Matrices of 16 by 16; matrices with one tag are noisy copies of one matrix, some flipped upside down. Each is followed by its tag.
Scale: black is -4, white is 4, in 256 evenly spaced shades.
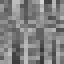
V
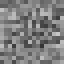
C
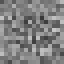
C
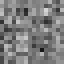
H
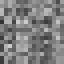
H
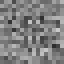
C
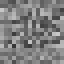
C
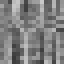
V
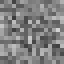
C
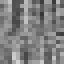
V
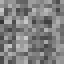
H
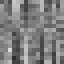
V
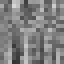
V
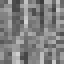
V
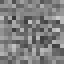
C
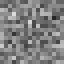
C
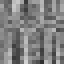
V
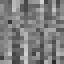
V
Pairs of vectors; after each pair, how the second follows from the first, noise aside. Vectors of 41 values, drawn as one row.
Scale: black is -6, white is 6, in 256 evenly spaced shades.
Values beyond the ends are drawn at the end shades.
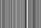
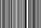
scaled up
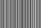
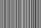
negated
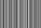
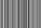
negated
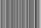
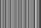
negated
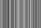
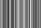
scaled up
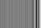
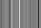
shuffled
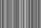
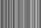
wrapped around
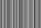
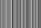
wrapped around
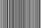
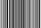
scaled up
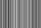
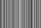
shuffled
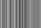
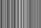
negated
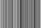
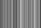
negated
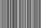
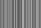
wrapped around
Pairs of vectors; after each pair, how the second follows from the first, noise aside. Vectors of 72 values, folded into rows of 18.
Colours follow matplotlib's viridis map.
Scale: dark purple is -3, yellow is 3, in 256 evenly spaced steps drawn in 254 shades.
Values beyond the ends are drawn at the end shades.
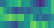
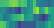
wrapped around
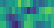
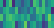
shuffled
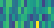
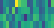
shuffled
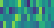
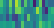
shuffled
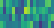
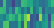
reversed
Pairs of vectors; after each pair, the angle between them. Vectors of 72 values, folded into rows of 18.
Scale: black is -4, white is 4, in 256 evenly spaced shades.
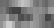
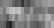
nearly opposite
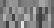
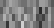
nearly parallel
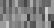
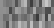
partly opposed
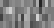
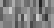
nearly parallel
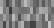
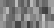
orthogonal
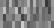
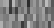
partly opposed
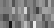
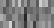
partly opposed
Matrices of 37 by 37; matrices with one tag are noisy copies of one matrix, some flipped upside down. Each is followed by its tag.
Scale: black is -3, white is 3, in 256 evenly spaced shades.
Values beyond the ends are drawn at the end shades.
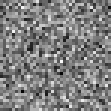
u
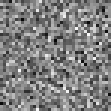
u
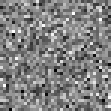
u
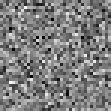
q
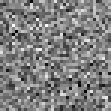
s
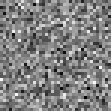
u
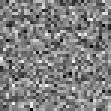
s
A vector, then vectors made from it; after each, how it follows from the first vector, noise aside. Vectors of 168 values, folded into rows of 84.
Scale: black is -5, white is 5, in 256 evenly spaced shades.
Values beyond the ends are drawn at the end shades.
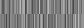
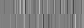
partly zeroed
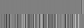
partly zeroed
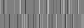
partly zeroed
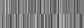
reversed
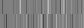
partly zeroed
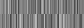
reversed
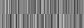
reversed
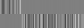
partly zeroed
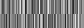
scaled up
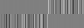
partly zeroed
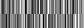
scaled up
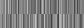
reversed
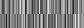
scaled up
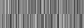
reversed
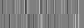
partly zeroed
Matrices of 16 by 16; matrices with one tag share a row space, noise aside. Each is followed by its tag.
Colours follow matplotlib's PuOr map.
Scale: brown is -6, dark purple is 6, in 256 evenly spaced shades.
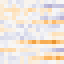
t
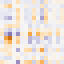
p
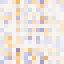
p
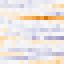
t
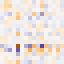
p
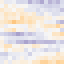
t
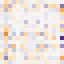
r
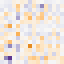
p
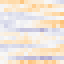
t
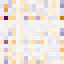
r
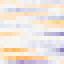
t
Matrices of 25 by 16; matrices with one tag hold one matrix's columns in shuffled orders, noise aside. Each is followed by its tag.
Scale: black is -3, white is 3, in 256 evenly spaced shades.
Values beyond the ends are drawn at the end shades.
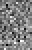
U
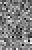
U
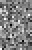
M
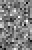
M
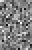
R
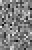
R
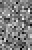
M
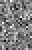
R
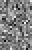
R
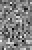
U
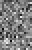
U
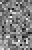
U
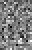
U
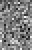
U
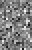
M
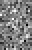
M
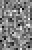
M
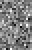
M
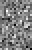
M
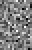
R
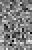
U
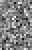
M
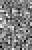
M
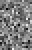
M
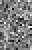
R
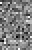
U
